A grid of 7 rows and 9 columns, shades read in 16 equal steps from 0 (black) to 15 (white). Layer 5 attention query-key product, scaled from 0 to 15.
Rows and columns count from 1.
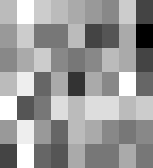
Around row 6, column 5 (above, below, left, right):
11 10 6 10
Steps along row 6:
up down down up down down down up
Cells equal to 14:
2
